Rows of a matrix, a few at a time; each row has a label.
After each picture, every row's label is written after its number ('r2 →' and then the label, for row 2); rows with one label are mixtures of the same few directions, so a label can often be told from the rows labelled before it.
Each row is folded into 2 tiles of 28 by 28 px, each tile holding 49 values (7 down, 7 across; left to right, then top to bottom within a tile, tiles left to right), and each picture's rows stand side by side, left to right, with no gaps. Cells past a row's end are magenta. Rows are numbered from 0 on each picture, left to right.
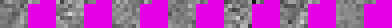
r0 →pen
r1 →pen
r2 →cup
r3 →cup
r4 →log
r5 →pen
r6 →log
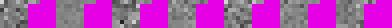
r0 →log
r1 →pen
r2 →pen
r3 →log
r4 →log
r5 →cup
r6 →cup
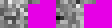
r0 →pen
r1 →log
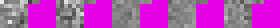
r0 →pen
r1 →pen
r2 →pen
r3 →log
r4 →log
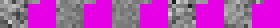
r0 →pen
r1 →log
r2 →log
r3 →cup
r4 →cup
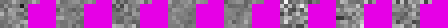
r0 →cup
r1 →log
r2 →cup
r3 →log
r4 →pen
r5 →cup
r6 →log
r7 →cup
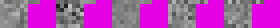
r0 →pen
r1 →cup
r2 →pen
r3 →log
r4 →cup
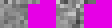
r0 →cup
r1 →pen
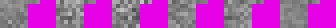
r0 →pen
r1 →pen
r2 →log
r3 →pen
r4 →log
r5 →log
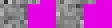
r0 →cup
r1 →cup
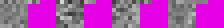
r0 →cup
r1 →pen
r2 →log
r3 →pen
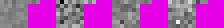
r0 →cup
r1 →cup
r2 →pen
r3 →pen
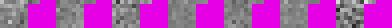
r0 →pen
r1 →log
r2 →cup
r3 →log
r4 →pen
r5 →cup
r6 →log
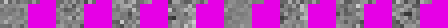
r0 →cup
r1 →log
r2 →pen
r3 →log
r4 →log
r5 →log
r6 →cup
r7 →pen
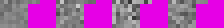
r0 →cup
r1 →cup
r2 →log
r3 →pen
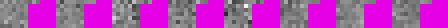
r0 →cup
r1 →cup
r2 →log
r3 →pen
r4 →cup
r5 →cup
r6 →log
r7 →pen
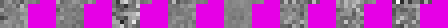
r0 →log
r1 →log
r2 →pen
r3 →cup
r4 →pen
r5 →cup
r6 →pen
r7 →cup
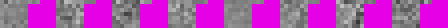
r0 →cup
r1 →pen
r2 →pen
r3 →cup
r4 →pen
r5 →pen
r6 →pen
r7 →log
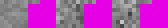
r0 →pen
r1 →log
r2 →pen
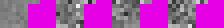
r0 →cup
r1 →cup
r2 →pen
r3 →cup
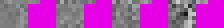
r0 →pen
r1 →cup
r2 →log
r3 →pen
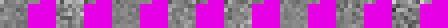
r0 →log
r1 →pen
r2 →cup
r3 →log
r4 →log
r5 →log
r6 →cup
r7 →log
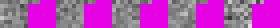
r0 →log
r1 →log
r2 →log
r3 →pen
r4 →log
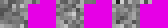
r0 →cup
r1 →pen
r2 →cup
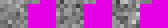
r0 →pen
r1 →cup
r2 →pen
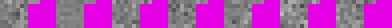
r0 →pen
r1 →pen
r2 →cup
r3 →cup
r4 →pen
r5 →cup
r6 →log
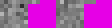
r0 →cup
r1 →cup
